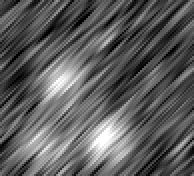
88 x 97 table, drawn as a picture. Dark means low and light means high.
Neither half mirrors the other. Three bumps rise from the field. The ninth with the highest average is the bottom middle.
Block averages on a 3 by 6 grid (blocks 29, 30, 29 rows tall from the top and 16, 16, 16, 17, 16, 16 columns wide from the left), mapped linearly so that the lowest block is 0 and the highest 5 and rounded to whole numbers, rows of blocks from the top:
0 1 1 1 0 0
0 4 3 1 1 1
2 4 3 5 1 1
